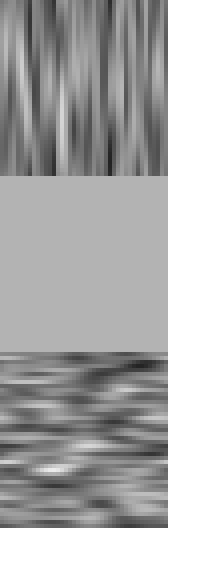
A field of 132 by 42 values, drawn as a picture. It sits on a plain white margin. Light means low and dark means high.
The table splits into 3 rows of 1 panel. Panel 1,1: middling, streaked downward, strong in contrast. Panel 2,1: low, flat. Panel 3,1: middling, streaked across, strong in contrast.
